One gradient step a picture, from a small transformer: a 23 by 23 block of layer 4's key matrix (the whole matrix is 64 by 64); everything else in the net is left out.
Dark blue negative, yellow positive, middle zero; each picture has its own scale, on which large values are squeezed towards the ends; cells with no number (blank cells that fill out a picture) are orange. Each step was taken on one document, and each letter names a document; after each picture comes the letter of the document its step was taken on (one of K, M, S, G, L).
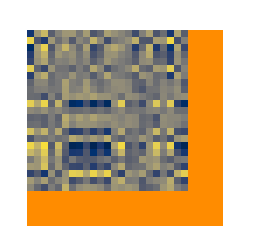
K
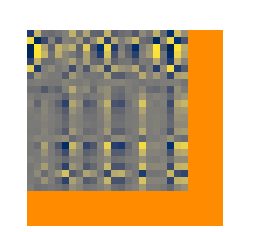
K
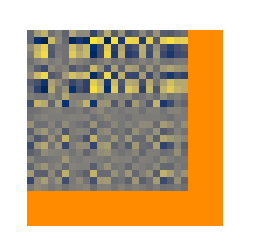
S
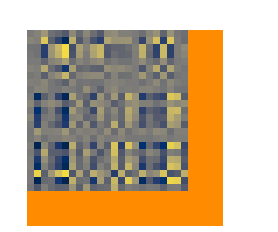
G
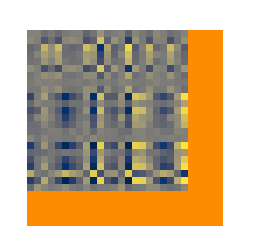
G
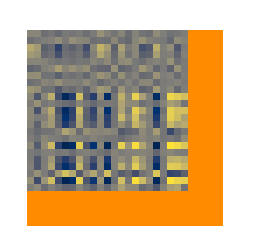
G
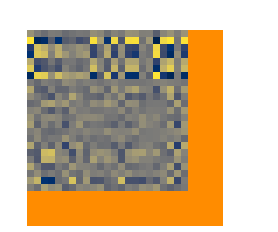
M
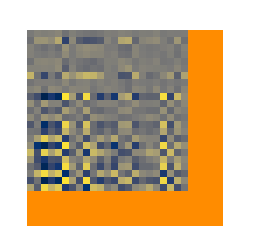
M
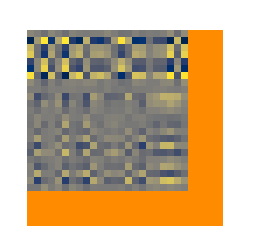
M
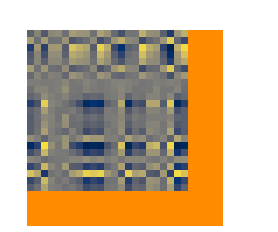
K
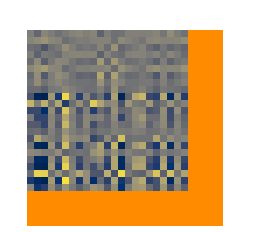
G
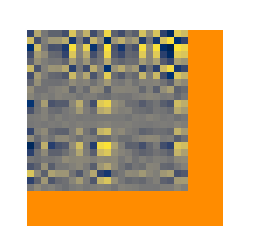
K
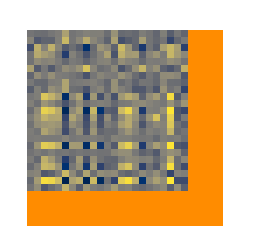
G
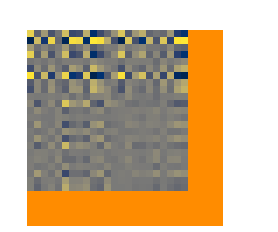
S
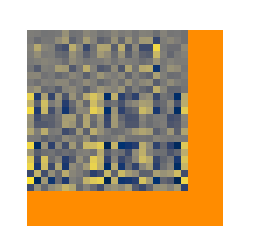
G
